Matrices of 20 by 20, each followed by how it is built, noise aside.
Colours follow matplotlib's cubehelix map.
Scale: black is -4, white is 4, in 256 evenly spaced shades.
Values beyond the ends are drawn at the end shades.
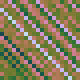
Toeplitz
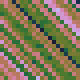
Toeplitz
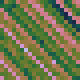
Toeplitz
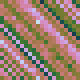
Toeplitz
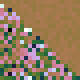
lower triangular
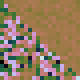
lower triangular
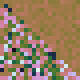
lower triangular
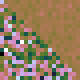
lower triangular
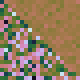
lower triangular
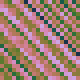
Toeplitz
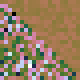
lower triangular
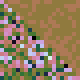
lower triangular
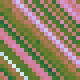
Toeplitz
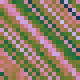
Toeplitz
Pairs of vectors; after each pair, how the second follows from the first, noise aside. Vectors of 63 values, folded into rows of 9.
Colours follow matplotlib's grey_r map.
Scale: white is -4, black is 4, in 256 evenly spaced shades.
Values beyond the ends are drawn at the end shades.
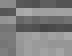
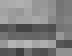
reversed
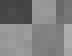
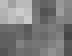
negated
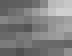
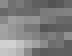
reversed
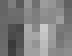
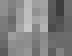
reversed
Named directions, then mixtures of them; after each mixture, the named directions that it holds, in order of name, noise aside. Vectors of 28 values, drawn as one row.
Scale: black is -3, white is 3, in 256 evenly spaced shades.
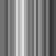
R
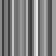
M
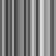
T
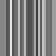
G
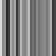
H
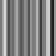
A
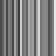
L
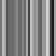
A, T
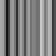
H, T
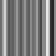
A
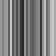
G, R, T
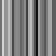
M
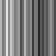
L, T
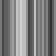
G, M, R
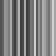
G, H, R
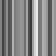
M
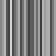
A, G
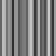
A, L, M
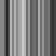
G, H, R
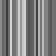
G, R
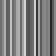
A, G, R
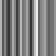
H, M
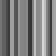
G, M, T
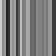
H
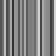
A, G, L
